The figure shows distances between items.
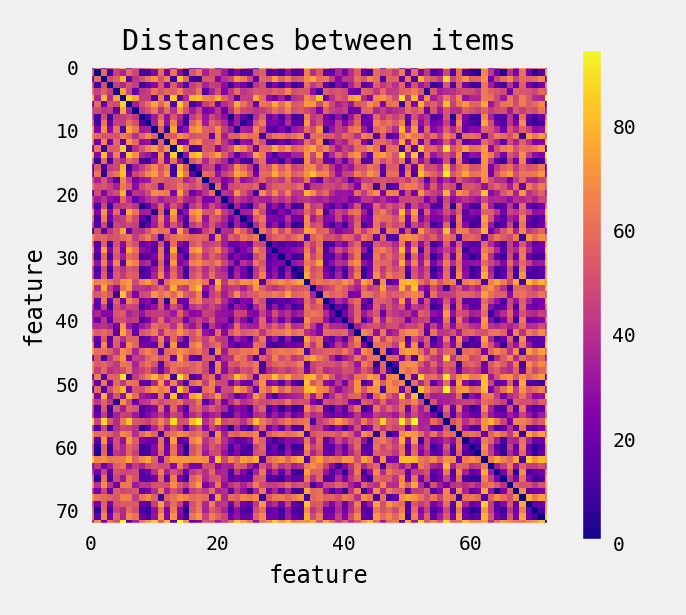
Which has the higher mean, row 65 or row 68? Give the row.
68
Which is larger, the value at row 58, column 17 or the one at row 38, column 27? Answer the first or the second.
the first
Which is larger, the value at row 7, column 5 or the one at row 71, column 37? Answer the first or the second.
the first
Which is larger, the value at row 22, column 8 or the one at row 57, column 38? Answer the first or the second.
the second
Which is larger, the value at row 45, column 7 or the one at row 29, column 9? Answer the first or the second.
the first
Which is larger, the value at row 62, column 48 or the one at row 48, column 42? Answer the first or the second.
the second
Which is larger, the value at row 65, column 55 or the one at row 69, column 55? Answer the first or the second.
the second
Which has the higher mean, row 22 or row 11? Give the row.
11
